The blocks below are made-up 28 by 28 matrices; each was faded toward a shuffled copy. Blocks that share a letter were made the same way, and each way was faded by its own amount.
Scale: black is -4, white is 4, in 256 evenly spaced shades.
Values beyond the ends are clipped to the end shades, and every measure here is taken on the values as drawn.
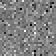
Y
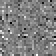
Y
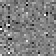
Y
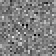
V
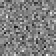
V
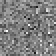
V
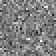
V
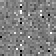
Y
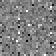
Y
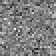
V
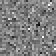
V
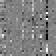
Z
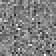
V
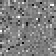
Y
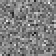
V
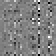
Z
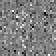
Y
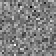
V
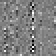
Z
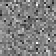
Y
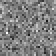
V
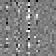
Z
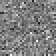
V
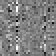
Z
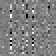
Z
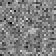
V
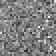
V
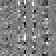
Z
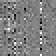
Z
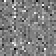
Y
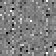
Y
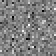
Y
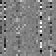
Z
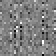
Z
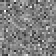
V
